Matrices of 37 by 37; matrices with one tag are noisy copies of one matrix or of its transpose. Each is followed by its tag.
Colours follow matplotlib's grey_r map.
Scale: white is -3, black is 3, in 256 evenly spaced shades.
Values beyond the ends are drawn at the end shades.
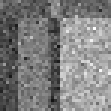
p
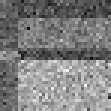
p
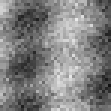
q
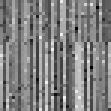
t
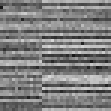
t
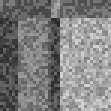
p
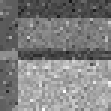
p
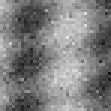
q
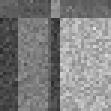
p
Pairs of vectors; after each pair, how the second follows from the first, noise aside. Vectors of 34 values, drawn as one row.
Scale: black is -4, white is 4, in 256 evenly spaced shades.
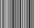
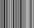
reversed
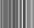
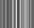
wrapped around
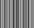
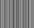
shrunk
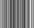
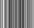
reversed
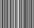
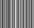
reversed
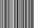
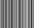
wrapped around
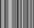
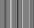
partly zeroed
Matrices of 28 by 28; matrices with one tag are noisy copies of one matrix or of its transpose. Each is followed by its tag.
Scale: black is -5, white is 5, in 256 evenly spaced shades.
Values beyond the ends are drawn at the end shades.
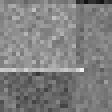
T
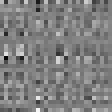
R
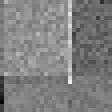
T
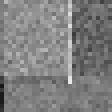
T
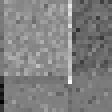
T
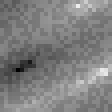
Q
